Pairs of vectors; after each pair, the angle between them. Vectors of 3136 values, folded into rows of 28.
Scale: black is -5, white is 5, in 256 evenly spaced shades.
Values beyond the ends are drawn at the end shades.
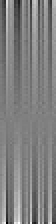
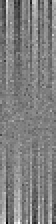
nearly parallel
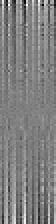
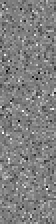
orthogonal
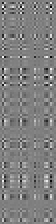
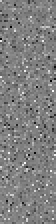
orthogonal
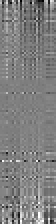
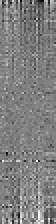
nearly parallel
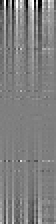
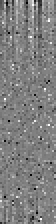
partly aligned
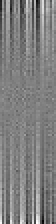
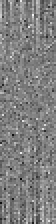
partly opposed
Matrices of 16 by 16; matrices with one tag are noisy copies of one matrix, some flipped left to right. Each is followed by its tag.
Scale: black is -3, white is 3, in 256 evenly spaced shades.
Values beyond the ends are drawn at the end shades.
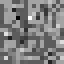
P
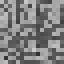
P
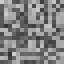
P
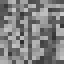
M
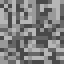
P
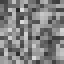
M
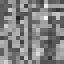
M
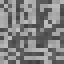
P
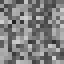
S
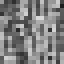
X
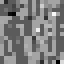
X
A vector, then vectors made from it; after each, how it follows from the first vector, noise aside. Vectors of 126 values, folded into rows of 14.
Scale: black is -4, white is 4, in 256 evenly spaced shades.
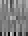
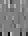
partly zeroed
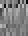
wrapped around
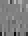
partly zeroed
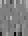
partly zeroed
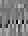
wrapped around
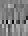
wrapped around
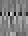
wrapped around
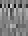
wrapped around
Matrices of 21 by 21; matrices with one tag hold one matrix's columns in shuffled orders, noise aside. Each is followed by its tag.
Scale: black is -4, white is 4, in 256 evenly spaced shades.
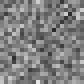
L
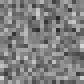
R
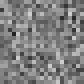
R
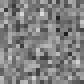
R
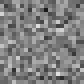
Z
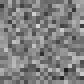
Z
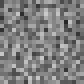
R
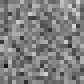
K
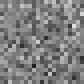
K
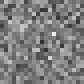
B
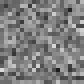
Z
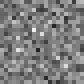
B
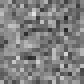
R
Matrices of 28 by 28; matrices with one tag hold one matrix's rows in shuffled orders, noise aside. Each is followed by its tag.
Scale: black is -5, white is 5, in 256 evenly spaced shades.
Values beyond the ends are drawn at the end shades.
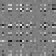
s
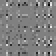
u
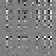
u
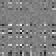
s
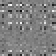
s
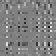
u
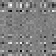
s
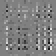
u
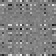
s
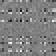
s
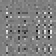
u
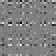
s
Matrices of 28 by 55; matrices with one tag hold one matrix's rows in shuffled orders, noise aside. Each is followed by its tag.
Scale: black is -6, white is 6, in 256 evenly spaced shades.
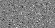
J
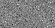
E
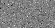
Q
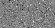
J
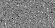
E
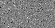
Q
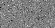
Q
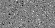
J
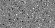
J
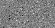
J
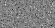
E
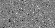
J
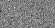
Q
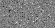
J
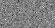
E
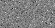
E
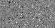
J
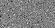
Q
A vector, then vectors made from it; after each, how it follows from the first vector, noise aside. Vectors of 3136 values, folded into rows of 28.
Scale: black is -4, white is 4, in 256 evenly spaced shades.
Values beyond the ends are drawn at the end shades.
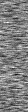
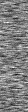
copied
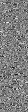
sign-scrambled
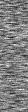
reversed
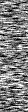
scaled up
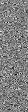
sign-scrambled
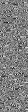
sign-scrambled
